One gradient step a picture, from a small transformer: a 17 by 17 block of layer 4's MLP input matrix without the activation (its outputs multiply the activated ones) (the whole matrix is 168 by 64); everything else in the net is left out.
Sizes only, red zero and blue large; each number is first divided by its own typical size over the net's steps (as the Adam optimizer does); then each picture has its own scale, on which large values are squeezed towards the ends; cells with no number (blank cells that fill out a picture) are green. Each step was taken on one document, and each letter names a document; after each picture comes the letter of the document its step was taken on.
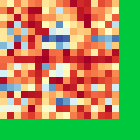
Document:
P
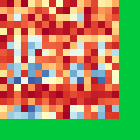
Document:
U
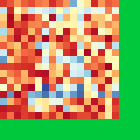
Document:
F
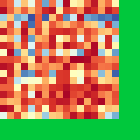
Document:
U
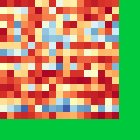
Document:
P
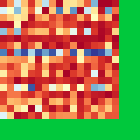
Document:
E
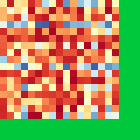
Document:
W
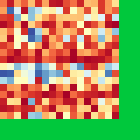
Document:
U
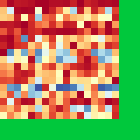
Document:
F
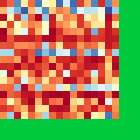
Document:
E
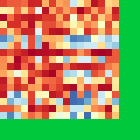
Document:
F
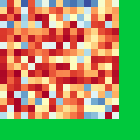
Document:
W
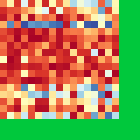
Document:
W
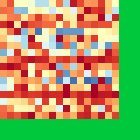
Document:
P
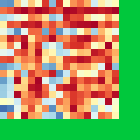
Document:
P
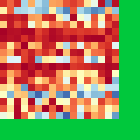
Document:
W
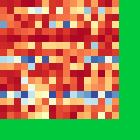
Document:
W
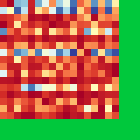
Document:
E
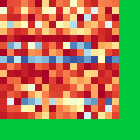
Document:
W
